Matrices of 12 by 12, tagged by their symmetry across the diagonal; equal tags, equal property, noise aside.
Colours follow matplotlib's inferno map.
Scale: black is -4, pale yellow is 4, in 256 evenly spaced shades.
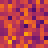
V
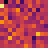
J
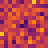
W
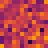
W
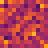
W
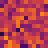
V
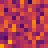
V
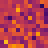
J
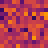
V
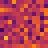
V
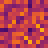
W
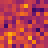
J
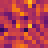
J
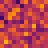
W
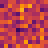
V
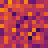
W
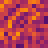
W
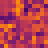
J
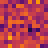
V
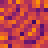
W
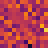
J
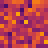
V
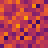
W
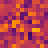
J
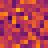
J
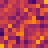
W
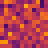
J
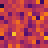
V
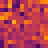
J
